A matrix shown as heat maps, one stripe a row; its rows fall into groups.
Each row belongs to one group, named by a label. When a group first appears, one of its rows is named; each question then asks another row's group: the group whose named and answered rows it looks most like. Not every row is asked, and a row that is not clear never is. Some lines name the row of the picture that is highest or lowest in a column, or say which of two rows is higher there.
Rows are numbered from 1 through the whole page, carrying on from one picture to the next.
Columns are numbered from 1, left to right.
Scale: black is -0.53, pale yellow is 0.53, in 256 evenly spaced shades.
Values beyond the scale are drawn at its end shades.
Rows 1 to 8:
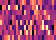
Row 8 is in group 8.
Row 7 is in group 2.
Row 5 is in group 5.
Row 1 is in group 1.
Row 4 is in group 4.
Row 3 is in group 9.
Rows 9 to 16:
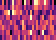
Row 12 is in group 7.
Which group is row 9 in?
9
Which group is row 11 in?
8
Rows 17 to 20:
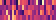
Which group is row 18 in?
4
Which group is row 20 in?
8
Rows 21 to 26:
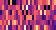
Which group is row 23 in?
9
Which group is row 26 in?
9
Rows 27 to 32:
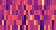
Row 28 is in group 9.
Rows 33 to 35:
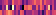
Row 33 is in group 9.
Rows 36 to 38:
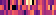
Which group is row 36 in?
2
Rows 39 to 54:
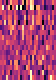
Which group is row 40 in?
5
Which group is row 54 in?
7
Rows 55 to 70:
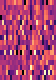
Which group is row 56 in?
9
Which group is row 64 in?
1
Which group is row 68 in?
7
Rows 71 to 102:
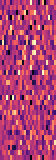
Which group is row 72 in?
2
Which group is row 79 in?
5
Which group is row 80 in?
9
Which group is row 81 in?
1
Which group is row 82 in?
1
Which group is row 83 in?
2
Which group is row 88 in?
2
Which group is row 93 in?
8
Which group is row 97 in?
1
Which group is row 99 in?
2
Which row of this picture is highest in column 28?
99
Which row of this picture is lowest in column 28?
93
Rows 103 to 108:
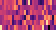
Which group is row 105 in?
1
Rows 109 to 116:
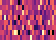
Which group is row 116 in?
7
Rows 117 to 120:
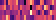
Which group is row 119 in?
7
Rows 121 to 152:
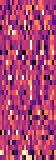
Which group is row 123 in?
5
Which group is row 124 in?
4
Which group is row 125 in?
9
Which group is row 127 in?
8
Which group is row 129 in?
7
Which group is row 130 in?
7
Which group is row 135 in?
5
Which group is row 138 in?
7
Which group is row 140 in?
7
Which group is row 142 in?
9
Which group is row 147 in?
5
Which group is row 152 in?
2
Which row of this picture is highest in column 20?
143
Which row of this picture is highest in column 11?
152
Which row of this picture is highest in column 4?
133
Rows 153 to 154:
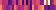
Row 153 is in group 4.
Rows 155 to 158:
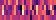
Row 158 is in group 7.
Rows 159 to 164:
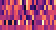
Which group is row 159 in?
2
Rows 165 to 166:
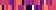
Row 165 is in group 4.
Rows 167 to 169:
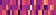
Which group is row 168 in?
7
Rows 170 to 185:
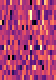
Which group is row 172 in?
7
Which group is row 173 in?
7
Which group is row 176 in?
1
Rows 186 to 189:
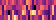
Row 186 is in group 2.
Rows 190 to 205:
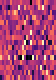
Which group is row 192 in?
8
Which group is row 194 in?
9
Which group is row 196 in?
7
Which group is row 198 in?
1
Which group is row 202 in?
4
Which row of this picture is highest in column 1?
201
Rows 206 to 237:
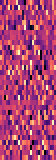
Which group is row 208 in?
2
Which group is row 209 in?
4
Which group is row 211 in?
9
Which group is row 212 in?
2
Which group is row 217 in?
9
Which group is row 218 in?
7
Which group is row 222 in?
1
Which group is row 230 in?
1
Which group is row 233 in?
8
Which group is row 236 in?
7
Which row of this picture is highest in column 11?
235
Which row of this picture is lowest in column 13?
206
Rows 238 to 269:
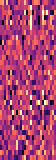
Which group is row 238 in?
9
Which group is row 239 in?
7
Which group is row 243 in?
7
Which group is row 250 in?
9
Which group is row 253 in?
7
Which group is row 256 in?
5
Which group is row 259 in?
7
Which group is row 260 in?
1
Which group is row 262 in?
7
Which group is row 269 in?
1
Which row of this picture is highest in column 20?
258
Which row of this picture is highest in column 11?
260
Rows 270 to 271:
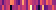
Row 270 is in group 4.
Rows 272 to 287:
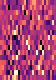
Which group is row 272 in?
1
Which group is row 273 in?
1
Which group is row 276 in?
1
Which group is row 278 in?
8
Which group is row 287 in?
8
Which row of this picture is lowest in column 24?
276
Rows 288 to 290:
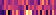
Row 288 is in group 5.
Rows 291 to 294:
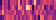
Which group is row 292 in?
2
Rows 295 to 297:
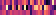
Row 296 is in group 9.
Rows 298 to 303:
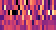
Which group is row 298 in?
1
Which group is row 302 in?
2
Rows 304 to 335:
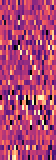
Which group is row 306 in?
4
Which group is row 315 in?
7
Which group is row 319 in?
7
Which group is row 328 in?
7
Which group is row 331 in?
4
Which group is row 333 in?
2
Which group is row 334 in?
8
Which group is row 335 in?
8
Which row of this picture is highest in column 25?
313
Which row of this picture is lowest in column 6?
328
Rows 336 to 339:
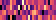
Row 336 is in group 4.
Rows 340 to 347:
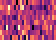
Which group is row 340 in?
1
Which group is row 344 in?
9
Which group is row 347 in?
5
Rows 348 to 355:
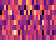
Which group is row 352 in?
8
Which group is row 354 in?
8
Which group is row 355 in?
2
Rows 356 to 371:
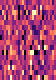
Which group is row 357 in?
4
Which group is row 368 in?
7
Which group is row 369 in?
8
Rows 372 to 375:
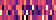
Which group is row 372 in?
1
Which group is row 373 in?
2
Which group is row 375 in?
1
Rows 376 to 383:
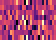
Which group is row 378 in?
5
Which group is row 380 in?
1
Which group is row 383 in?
5
